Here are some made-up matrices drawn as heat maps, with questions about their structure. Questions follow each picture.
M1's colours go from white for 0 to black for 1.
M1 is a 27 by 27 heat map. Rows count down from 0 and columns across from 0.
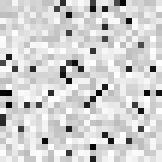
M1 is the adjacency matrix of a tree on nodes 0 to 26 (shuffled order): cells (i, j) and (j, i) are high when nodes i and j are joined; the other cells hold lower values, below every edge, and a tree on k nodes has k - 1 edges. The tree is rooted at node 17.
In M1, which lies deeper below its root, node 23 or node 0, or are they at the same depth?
node 23
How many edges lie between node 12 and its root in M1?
5
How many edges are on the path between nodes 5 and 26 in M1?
5
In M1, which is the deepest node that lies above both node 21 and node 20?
0
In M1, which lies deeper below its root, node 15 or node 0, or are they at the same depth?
node 0
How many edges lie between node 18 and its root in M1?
8
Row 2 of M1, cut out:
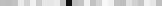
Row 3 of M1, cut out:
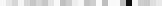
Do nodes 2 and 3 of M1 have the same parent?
no
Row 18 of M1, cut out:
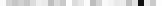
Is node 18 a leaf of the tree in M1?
yes
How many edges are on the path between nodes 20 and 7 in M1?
6
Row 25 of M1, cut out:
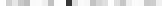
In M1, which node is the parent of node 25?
11
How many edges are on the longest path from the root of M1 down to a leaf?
8
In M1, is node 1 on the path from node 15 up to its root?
yes
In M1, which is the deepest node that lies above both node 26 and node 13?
15
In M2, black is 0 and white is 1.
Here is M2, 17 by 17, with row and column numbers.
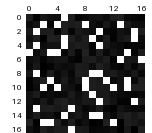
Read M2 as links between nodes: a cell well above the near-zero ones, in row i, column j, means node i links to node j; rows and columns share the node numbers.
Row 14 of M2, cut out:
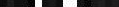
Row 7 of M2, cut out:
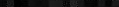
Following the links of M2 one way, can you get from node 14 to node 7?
no
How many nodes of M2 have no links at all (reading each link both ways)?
1
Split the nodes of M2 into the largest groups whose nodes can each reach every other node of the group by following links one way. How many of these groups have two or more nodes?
1
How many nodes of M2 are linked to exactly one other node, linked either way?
3
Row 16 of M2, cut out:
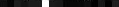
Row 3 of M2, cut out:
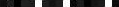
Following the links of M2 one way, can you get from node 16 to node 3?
yes
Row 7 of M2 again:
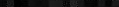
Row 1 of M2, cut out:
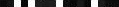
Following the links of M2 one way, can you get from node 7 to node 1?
no
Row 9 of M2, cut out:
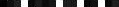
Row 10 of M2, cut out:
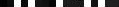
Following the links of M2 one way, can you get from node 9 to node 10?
yes
